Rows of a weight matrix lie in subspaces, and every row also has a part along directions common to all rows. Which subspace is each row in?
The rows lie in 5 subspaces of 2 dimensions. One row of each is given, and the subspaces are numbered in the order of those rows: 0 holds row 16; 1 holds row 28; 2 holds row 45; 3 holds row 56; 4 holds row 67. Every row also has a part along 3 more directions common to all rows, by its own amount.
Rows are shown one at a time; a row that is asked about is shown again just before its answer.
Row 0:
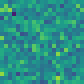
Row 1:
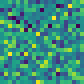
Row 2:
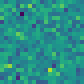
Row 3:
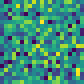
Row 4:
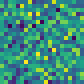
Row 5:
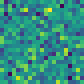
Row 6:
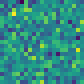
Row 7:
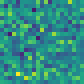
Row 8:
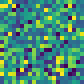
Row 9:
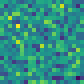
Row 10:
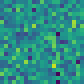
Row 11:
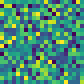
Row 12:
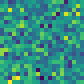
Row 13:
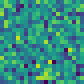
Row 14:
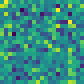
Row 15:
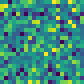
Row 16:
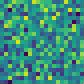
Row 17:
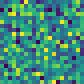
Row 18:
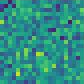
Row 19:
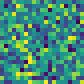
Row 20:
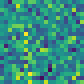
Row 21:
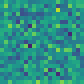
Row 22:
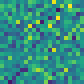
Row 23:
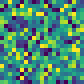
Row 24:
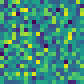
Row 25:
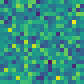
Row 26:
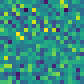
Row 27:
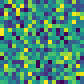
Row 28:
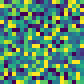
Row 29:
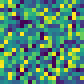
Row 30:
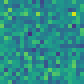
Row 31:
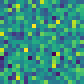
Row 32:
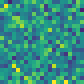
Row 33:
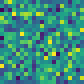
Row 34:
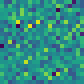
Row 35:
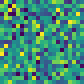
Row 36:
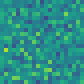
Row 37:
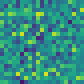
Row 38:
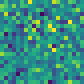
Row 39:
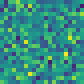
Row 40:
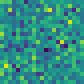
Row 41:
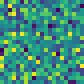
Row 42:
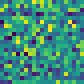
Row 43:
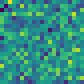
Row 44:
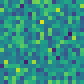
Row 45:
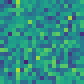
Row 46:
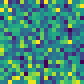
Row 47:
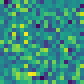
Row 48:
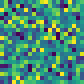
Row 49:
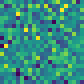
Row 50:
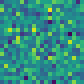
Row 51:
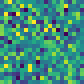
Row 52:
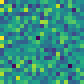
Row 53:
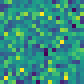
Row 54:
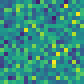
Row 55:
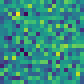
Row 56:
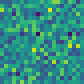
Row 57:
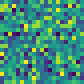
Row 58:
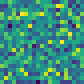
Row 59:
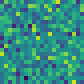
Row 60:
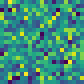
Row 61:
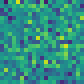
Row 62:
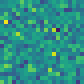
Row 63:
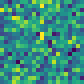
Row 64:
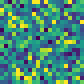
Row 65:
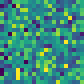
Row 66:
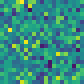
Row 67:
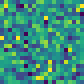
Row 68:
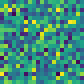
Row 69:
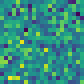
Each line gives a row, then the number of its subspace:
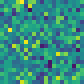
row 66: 4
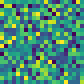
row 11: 3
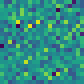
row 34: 1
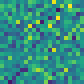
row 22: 1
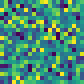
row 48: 2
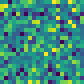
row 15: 1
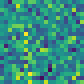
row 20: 4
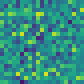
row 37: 0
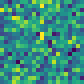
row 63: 1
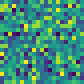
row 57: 2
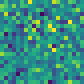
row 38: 1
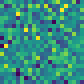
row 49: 3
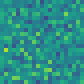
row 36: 0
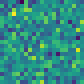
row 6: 4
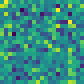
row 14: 1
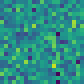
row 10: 2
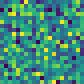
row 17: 3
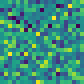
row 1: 1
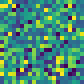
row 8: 2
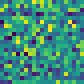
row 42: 0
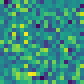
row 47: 4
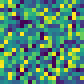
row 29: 2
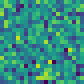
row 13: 4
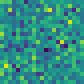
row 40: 3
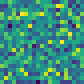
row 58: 1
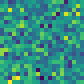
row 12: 0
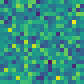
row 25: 4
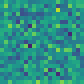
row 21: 1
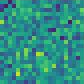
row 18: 2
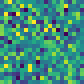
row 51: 2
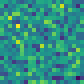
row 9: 4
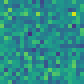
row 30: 0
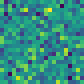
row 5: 3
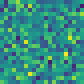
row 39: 4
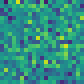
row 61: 0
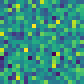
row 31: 2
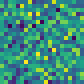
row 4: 1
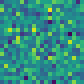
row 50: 3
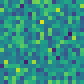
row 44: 1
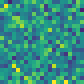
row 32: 3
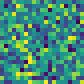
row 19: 4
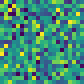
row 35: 0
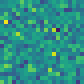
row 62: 2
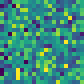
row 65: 2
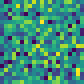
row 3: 0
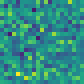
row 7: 0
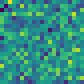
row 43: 3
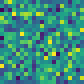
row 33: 3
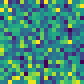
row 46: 0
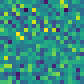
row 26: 2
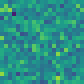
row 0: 4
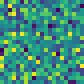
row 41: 2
